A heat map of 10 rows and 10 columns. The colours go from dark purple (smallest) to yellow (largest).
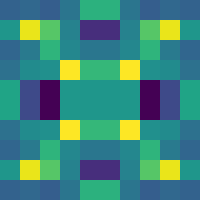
Average level on the scale: 50%. Ninth with the highest average: centre. Odd rows or columns: none. Mirror symmetry: left to right and top to bottom.
